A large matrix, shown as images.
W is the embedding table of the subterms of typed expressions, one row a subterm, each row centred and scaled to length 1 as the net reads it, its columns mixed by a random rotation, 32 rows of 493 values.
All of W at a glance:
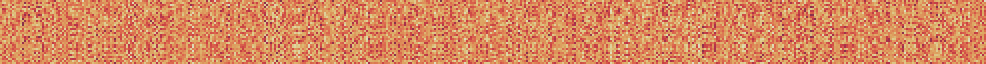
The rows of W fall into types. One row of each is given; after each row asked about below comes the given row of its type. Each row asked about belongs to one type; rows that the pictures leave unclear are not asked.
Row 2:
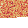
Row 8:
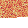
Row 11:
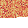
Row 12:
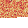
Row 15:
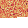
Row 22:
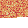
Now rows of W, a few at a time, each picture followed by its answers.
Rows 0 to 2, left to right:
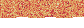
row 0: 11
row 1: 8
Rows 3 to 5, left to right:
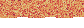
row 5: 15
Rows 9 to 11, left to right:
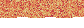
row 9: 12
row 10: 8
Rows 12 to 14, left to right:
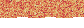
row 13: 22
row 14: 2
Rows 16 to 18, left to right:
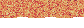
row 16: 22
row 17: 2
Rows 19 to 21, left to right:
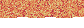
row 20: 8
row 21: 11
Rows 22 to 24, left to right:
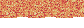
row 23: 22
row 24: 12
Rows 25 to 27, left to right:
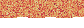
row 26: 15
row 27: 11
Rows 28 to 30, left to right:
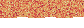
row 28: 22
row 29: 2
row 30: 15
